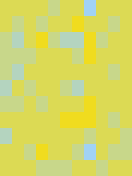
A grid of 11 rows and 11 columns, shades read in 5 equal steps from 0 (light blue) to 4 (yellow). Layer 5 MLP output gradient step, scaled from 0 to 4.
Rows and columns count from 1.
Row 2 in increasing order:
2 2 2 3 3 3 3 3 3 3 4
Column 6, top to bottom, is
3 3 1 3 3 2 3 4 3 3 2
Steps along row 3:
down up up down down same up down up same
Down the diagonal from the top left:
3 2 3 3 3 2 3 4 3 2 3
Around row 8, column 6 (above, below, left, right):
3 3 3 4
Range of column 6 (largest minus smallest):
3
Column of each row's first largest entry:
1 7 4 8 3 2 8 6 2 4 1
